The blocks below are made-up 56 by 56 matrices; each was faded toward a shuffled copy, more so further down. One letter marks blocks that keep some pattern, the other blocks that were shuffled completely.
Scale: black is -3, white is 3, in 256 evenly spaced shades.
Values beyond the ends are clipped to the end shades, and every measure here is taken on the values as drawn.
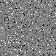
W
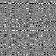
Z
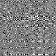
Z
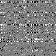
Z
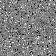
W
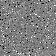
W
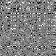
Z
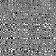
Z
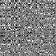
Z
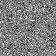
W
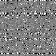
Z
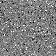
W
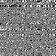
Z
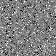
W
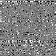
Z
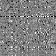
Z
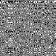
Z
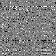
Z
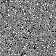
W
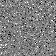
W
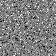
W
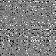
Z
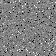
W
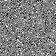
W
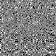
Z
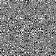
Z
